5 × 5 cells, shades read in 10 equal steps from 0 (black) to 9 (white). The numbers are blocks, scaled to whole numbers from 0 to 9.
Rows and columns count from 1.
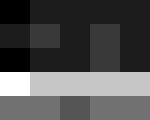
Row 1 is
0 1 1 1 1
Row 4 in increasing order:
7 7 7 7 9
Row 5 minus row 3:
4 3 2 2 3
